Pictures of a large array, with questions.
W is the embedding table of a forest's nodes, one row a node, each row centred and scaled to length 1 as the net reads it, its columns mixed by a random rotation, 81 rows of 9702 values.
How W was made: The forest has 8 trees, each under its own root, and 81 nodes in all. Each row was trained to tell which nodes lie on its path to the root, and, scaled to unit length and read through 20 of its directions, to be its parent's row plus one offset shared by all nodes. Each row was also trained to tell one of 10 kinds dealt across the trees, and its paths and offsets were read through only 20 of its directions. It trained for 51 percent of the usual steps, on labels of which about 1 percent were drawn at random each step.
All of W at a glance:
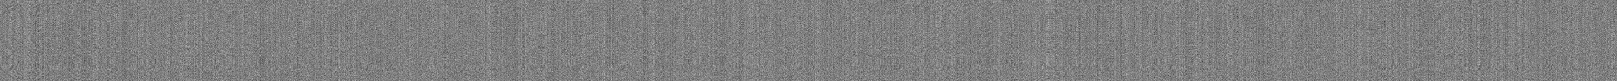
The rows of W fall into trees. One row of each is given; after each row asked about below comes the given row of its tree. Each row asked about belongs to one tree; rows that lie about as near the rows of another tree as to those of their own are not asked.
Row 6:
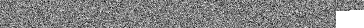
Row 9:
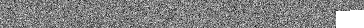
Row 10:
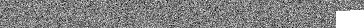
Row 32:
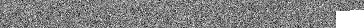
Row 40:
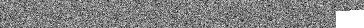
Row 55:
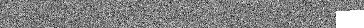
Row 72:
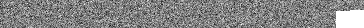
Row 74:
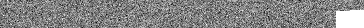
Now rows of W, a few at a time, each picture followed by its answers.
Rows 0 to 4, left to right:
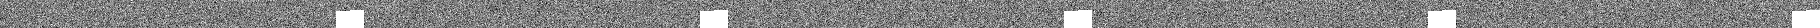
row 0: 40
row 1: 40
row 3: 55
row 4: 72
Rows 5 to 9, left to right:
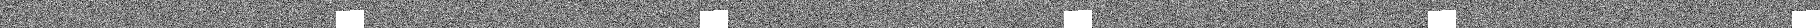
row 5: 10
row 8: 74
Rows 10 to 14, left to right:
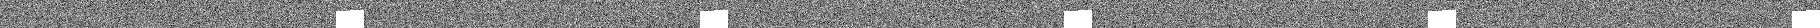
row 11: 40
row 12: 32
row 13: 40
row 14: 9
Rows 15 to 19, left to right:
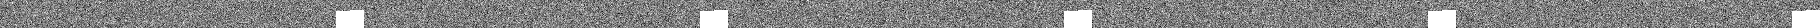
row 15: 74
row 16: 9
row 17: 32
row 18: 9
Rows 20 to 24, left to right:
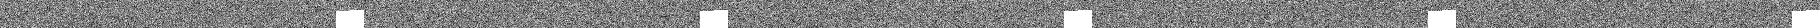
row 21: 6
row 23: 32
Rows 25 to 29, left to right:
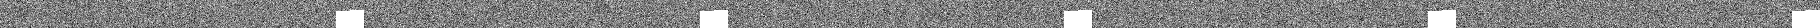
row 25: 74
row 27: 74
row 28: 40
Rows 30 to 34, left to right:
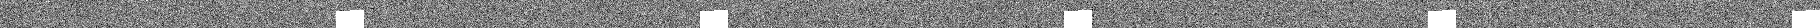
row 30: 74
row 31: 9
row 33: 40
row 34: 74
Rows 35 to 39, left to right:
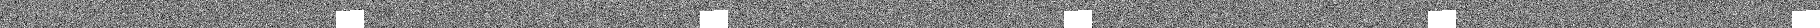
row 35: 10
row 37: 9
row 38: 40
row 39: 9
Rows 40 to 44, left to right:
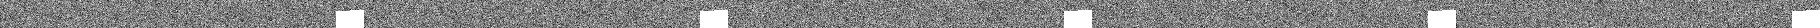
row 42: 74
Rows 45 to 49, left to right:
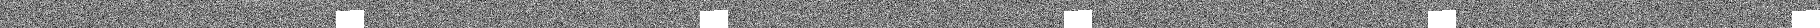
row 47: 10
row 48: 55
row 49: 32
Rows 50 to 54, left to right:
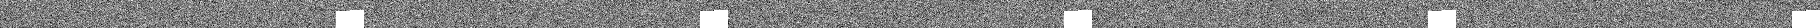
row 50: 40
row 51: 9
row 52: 72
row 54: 9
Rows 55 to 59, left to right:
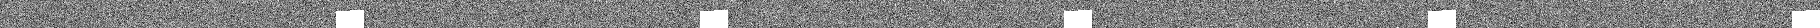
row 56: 40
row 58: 40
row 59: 74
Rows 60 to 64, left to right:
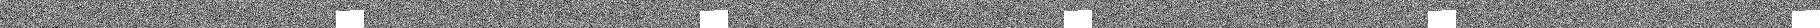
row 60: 74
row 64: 74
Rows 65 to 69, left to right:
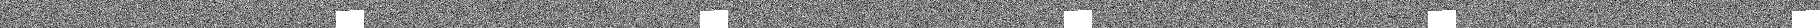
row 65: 40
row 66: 40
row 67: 10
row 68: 6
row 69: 6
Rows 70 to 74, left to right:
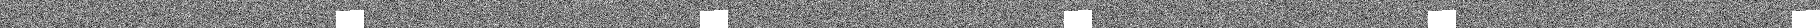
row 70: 74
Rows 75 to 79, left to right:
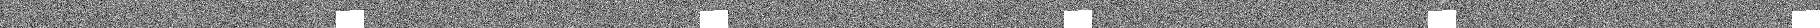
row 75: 32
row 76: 55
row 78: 72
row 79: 10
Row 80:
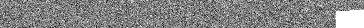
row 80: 74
